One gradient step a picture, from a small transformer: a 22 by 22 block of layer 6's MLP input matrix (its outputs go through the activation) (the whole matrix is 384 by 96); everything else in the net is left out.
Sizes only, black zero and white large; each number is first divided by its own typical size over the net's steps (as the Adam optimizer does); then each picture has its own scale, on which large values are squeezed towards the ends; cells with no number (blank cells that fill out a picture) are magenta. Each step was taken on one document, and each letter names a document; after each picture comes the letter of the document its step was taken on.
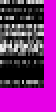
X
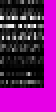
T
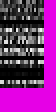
X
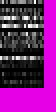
T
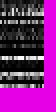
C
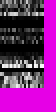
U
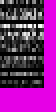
T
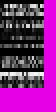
C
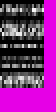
C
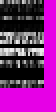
X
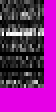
T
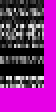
C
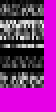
C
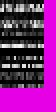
C
